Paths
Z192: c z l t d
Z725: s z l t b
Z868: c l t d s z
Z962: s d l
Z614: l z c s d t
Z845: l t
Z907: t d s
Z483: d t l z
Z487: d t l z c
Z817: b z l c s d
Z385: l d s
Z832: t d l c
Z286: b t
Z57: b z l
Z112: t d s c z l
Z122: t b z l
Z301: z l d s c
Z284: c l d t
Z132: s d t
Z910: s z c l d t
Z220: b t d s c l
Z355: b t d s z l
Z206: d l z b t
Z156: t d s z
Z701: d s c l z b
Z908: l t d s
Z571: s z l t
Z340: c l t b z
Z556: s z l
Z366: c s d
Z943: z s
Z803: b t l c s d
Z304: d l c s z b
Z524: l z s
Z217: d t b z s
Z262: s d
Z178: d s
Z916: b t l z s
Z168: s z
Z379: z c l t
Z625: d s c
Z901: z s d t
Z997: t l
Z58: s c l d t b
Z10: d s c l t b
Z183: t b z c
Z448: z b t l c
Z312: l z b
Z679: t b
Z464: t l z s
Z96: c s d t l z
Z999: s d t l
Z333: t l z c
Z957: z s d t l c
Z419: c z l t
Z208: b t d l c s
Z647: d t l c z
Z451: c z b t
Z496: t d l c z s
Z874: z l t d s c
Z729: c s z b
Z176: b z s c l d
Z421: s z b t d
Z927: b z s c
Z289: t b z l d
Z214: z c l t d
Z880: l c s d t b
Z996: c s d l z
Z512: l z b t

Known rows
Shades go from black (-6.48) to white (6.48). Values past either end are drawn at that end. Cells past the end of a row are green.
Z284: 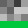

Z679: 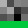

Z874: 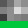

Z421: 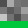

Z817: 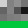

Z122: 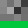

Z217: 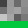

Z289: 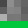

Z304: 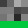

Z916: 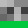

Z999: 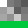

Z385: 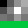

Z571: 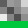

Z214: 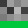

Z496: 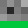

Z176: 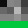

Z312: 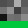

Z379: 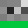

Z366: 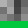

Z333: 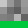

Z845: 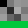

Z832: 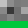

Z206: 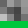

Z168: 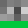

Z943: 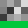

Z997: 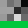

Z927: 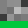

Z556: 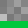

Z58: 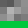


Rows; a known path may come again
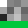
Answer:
Z957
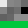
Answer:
Z803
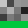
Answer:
Z880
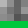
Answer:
Z183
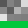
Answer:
Z910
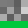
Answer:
Z907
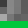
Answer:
Z289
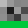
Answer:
Z286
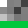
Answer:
Z962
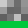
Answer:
Z333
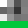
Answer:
Z262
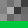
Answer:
Z122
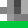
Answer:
Z132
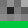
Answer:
Z496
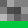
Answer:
Z206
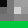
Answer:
Z908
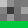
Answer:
Z832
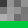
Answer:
Z217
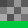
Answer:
Z112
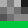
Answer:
Z57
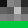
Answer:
Z176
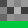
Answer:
Z214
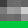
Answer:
Z868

